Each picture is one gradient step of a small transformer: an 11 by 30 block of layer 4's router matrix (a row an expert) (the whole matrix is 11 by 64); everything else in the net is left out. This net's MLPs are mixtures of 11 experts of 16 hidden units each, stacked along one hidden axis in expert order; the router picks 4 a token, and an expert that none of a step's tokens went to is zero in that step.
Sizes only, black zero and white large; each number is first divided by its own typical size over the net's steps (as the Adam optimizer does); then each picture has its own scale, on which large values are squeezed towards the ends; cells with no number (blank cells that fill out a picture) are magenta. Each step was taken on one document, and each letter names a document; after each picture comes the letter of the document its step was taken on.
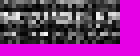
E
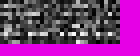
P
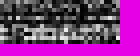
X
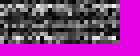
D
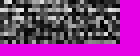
P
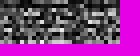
P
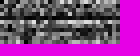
D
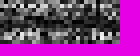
D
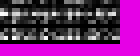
E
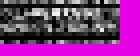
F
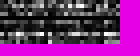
E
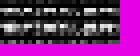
F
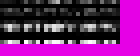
F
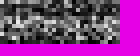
X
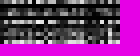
F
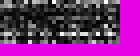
P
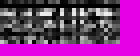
F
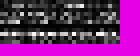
E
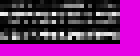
E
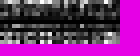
E
